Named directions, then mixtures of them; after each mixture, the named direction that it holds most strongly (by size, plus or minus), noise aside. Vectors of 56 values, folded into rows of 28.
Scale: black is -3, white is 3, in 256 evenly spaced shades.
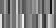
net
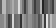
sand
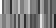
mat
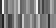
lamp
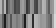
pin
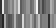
lamp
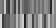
net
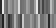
lamp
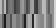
pin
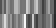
pin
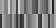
net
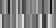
net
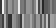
lamp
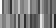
mat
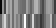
pin
